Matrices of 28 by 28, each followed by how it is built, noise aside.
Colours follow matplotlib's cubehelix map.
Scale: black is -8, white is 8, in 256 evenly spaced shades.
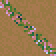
banded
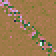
banded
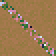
banded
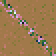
banded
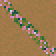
banded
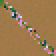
banded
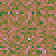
low rank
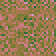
low rank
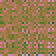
low rank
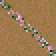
banded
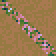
banded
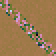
banded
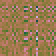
low rank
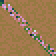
banded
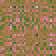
low rank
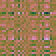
low rank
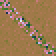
banded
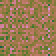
low rank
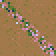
banded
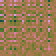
low rank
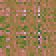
low rank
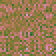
low rank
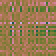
low rank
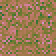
low rank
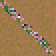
banded
